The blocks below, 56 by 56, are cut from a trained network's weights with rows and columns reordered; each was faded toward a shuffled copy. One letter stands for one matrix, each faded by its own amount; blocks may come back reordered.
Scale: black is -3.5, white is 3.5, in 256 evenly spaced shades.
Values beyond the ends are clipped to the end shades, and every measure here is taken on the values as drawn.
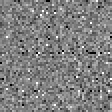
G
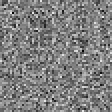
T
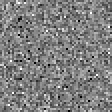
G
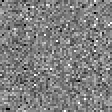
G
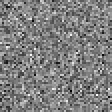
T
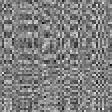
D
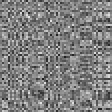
D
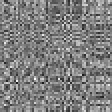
D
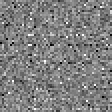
G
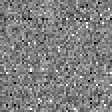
G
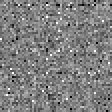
G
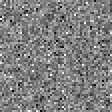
G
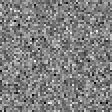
T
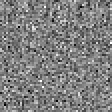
T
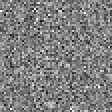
T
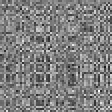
D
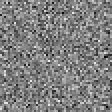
T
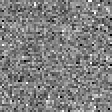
G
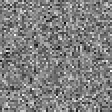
T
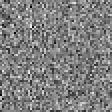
T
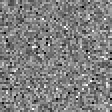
G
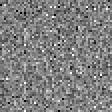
G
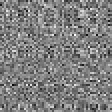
D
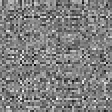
D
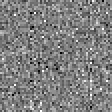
G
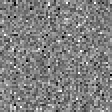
G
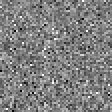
G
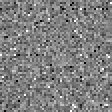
G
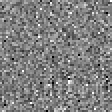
G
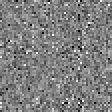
G
